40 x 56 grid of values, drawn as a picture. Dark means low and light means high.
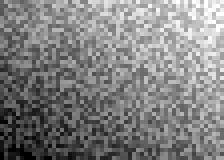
Overall the values sit about 50% of the way up the scale. The ninth with the lowest average is the bottom left. The halves do not mirror each other. Fine speckle covers the field. The field climbs toward the top right. The histogram is bell-shaped. No single row or column stands out from its neighbours. The ninth with the highest average is the top right.
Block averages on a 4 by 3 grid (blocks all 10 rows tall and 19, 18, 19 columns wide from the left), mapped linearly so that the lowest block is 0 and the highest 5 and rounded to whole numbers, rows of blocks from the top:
345 | 234 | 123 | 012
